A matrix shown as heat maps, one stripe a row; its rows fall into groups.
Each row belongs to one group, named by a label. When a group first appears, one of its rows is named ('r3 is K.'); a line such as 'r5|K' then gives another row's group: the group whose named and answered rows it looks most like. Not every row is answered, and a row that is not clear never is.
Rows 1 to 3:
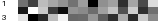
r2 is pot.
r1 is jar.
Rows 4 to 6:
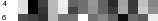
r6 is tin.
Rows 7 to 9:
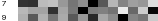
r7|jar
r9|jar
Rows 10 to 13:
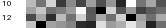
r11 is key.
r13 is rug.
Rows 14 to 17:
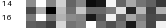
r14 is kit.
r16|kit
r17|tin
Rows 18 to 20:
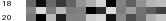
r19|kit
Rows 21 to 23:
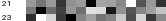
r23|pot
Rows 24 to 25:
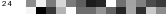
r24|kit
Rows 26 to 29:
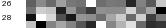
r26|tin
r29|rug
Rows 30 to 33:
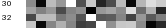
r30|jar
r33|rug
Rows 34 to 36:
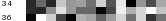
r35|jar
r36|pot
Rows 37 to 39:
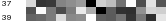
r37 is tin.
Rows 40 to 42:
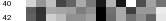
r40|key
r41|jar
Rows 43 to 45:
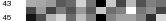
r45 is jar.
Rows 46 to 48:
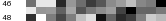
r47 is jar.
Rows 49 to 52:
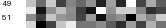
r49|key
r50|rug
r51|jar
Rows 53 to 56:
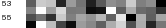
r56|pot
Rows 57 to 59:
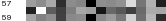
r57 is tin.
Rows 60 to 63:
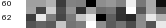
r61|key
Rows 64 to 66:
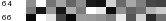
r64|kit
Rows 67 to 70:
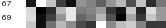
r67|pot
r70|rug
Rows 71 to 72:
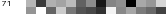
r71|jar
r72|kit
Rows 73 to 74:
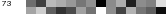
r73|jar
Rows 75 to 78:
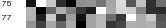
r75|pot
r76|rug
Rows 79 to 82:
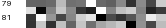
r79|tin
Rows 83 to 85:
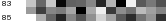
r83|key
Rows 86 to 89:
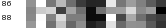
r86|kit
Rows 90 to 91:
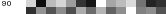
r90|rug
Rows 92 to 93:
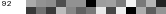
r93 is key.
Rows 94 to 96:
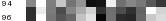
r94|kit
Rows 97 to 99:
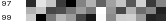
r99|rug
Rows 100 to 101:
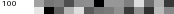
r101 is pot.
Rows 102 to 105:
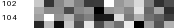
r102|rug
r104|kit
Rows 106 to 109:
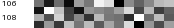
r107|pot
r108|key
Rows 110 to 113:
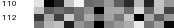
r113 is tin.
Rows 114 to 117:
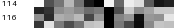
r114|rug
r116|jar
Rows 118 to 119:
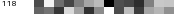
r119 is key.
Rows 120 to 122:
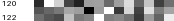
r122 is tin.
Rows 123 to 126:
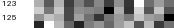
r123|key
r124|key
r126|pot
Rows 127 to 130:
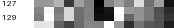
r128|kit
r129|kit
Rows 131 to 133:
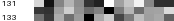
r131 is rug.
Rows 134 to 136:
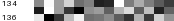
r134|kit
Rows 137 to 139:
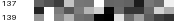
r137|tin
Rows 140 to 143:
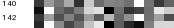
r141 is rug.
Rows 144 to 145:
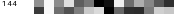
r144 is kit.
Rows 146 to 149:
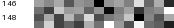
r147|jar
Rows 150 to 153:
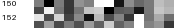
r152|key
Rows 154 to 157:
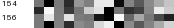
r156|kit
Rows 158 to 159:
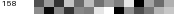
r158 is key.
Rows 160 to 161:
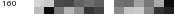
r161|rug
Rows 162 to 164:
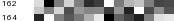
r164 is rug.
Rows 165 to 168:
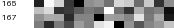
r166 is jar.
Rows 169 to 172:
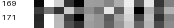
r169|pot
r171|pot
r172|pot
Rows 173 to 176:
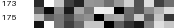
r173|pot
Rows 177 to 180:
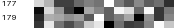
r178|pot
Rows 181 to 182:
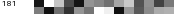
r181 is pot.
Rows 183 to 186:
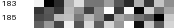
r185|jar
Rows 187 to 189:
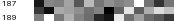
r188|jar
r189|kit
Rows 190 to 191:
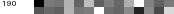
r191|tin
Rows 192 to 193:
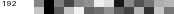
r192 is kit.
